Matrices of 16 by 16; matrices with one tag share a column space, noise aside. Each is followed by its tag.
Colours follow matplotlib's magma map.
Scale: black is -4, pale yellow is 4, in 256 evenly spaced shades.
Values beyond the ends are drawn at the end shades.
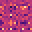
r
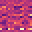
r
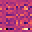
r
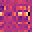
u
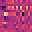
u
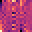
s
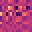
u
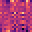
s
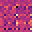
r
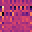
u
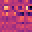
u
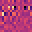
u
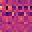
u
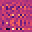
r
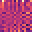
s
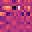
u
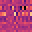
u
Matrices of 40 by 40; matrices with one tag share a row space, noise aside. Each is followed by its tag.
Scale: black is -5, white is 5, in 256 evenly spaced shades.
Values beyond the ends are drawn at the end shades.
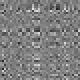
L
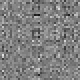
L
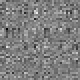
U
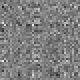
L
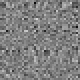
U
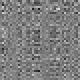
L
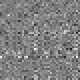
U
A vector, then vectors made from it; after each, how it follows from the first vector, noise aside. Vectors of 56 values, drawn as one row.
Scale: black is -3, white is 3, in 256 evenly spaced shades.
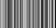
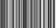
negated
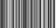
negated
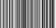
sign-scrambled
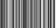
negated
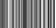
negated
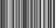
negated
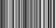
negated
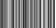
negated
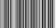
sign-scrambled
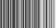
sign-scrambled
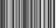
negated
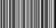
sign-scrambled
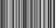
negated
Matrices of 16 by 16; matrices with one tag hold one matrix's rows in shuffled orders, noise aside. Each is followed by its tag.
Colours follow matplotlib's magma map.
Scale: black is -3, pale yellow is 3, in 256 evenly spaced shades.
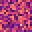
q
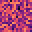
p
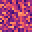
q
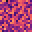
q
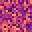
p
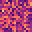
p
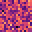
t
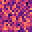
p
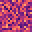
p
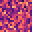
q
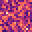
q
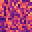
t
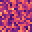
q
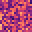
q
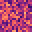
p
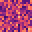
t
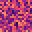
q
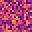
p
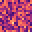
q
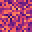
p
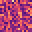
t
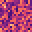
q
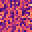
t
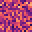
t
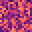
q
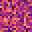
p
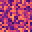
q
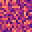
p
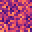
q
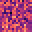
p
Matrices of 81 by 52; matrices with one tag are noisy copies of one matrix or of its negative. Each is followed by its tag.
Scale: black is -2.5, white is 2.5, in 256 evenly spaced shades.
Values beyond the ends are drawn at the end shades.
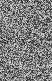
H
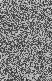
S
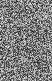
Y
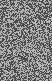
Y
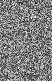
S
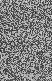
S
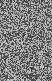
S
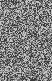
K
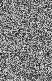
S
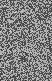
Y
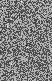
Y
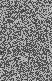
Y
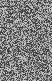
Y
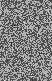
K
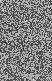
S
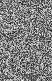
S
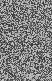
S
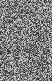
Y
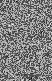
S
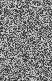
K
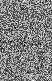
S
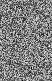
H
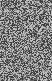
K
